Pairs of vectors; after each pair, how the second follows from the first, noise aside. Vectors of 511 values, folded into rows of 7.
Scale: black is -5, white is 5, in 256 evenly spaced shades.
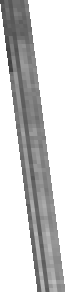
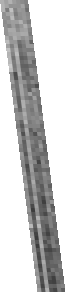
negated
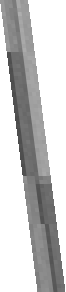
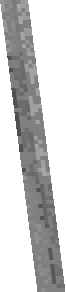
partly zeroed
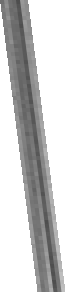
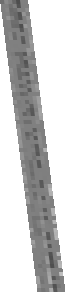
partly zeroed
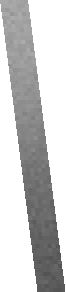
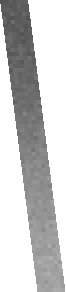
negated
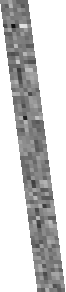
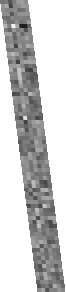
negated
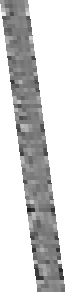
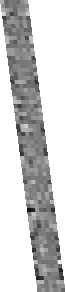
copied
